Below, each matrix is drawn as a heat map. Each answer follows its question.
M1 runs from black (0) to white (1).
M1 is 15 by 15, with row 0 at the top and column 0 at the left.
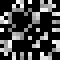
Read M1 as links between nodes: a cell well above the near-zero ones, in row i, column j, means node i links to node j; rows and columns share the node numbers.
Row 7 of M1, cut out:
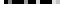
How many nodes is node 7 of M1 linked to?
6
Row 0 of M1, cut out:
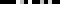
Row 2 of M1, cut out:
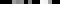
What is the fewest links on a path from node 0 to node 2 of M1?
2
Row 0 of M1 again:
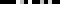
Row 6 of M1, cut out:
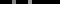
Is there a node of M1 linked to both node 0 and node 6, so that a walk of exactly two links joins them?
yes
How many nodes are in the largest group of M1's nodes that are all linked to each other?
3
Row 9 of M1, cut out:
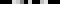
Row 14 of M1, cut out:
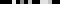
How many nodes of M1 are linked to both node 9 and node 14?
5
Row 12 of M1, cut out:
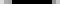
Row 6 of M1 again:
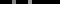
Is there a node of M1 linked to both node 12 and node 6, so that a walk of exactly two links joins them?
no
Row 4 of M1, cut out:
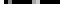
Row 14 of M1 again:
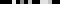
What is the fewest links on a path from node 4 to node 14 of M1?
3
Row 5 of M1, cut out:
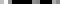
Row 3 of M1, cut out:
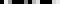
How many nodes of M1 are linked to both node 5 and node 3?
6
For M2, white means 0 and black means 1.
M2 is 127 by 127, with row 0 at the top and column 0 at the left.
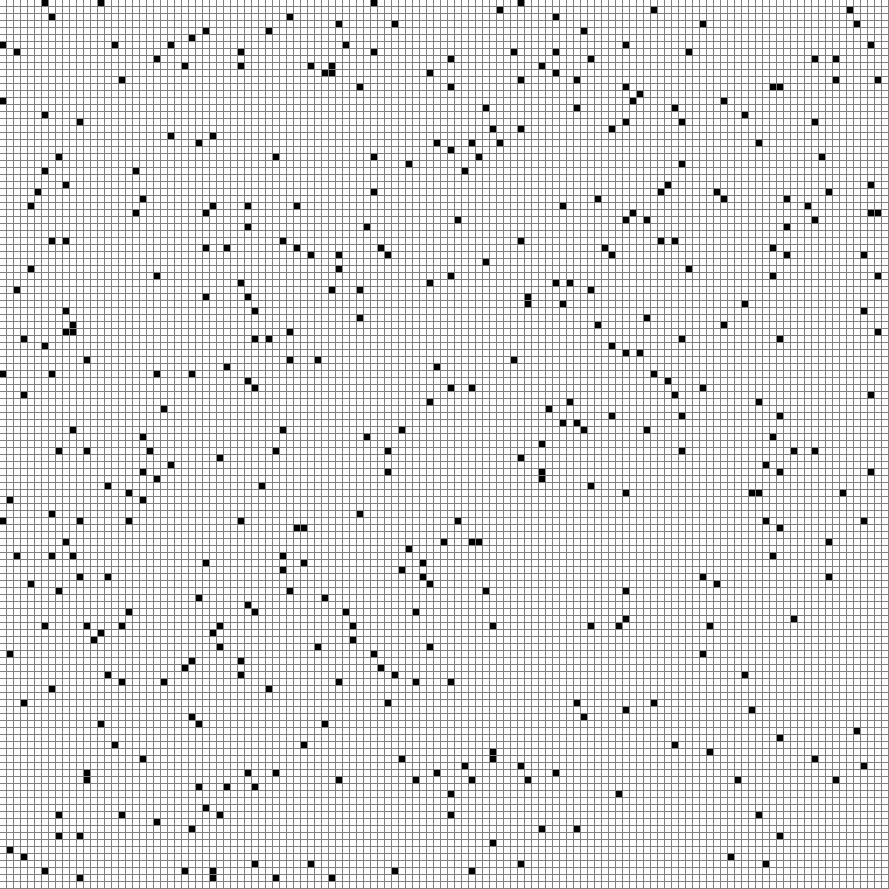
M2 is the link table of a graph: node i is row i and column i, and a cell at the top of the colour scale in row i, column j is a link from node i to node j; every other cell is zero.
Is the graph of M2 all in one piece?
no
